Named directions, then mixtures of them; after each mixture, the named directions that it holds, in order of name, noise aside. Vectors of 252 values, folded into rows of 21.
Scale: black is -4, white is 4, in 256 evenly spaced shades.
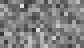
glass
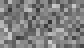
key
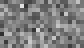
glass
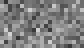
glass, key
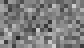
glass, key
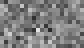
glass, key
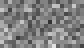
key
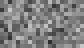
key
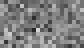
glass, key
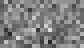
glass, key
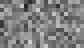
glass, key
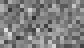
glass, key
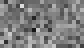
glass, key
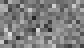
glass, key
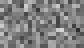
glass, key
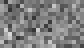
glass, key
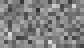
key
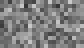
glass, key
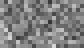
key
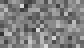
glass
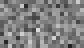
glass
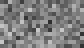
glass, key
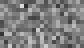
glass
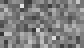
glass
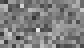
glass, key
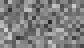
key
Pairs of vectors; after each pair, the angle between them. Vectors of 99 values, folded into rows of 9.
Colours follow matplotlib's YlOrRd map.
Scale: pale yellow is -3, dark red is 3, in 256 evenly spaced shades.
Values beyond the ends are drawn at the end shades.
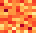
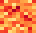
partly aligned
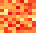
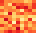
partly aligned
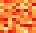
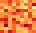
nearly parallel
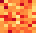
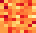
nearly parallel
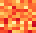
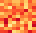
nearly parallel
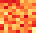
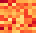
partly aligned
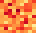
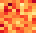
partly aligned
